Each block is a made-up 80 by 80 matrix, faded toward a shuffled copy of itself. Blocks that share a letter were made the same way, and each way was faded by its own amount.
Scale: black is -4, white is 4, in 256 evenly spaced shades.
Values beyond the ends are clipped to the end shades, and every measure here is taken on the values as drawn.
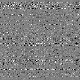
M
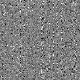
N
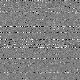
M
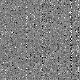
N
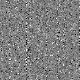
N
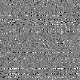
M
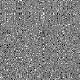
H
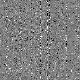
N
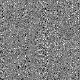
N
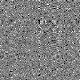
H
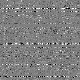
M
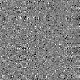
H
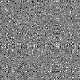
H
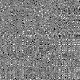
H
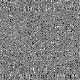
H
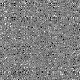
H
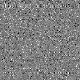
H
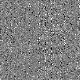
N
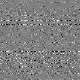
M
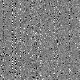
N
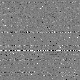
M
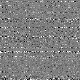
M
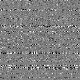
M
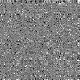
H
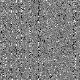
N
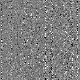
N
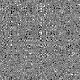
H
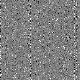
N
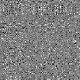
H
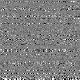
M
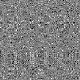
H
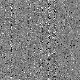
N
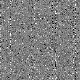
N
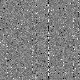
N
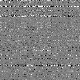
M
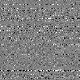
M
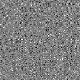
H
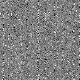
N
